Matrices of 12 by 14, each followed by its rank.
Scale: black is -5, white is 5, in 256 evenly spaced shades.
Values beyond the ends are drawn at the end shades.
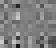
two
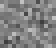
full rank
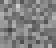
full rank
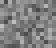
full rank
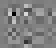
two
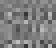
two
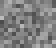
full rank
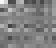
two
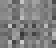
two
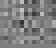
two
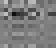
two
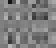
two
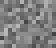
full rank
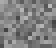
full rank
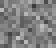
full rank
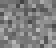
full rank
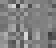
two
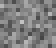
full rank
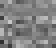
two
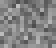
full rank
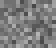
full rank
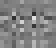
two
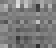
two
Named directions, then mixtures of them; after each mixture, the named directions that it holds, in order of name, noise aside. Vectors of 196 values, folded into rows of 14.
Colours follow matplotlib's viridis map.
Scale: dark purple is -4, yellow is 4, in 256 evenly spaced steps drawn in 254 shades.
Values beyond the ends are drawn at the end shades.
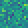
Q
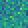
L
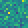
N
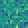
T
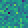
N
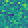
L, Q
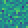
L, T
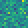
L, N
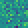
L, N, T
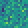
L, Q, T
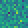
N, T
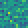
N, T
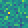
N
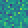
L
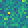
L, N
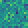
N, Q, T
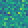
L, N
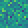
Q
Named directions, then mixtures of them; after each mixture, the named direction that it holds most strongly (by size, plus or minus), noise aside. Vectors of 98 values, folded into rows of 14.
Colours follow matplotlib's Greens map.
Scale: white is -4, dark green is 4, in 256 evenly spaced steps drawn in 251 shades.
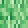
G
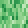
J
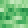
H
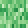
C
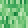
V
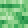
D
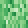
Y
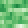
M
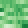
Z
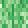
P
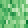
Y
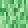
C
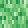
V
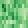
J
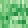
H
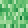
C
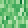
V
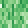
P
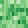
H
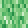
P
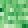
Z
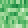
V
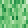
J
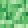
M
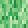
J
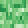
M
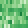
V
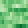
M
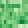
M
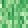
P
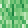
P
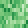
J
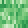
Z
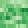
H
